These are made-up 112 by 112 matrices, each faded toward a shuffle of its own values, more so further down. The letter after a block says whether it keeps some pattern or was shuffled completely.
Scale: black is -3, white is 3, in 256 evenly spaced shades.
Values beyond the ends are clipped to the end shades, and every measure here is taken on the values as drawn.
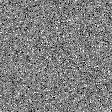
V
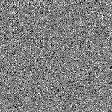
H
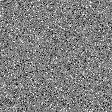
V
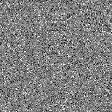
H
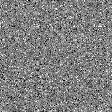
H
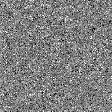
H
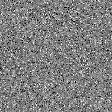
H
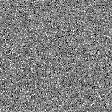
H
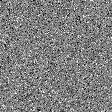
V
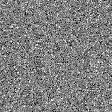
H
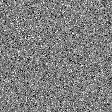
V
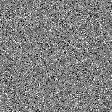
H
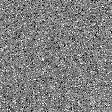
H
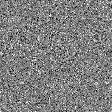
H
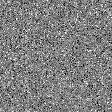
H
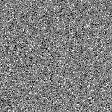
H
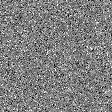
V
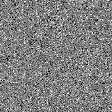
H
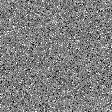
H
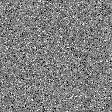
V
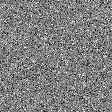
V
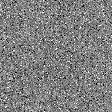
H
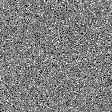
H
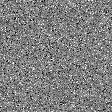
V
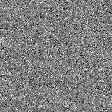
H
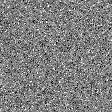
V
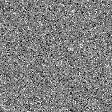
H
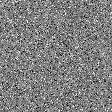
V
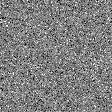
V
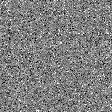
H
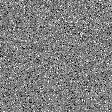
V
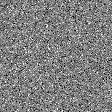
V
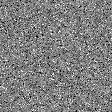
V
